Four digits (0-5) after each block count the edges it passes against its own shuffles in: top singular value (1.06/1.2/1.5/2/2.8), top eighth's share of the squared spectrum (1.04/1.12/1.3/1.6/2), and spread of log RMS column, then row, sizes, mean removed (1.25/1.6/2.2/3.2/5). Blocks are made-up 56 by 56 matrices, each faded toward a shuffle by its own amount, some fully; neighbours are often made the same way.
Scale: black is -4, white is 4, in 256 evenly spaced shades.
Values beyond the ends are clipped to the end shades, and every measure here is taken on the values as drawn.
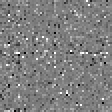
2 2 1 2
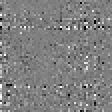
2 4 3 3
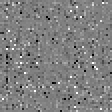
2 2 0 1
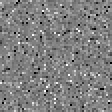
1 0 0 0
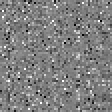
3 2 1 0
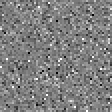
2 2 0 0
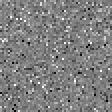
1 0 0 0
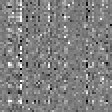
4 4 3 2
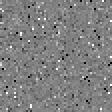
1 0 0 0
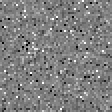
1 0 0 0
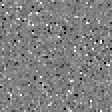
0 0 0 0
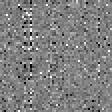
4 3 2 1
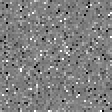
1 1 0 0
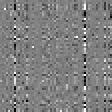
5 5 3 2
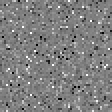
0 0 0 0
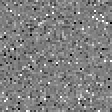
0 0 0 0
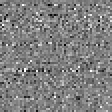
2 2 0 3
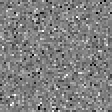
0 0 0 0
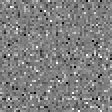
3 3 1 1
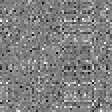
4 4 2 2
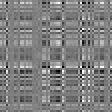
5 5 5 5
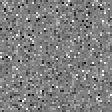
0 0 0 0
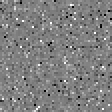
1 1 0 0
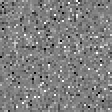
1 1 0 0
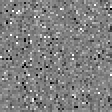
0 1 1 0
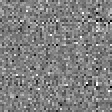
4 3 1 2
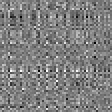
5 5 3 3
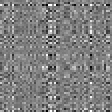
5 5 3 3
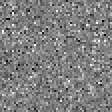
1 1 0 0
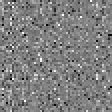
4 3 2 1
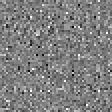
3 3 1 2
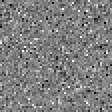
1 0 0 0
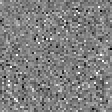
3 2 1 1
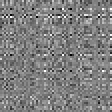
5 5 3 3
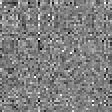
4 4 2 2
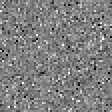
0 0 0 0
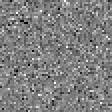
1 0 0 0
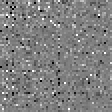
3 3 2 2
